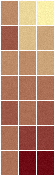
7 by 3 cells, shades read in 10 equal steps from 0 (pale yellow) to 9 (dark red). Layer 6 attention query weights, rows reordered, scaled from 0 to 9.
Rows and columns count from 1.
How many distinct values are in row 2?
3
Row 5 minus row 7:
1 -4 -3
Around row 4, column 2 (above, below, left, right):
4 5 5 5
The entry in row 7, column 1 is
5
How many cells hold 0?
1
